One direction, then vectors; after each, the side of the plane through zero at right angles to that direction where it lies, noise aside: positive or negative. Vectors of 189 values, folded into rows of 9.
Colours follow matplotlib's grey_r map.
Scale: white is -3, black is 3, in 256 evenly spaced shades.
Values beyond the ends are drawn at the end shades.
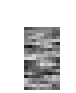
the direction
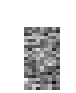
positive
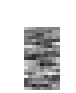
negative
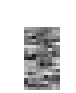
negative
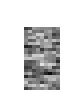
positive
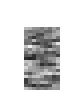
negative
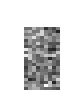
positive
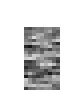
positive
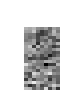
negative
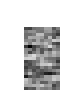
positive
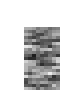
negative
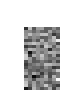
positive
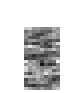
negative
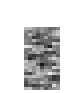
negative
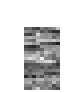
positive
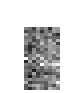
positive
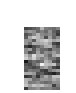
positive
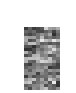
positive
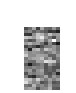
positive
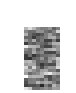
negative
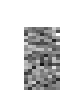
negative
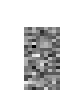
positive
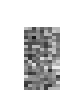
negative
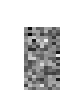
positive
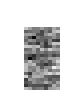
negative
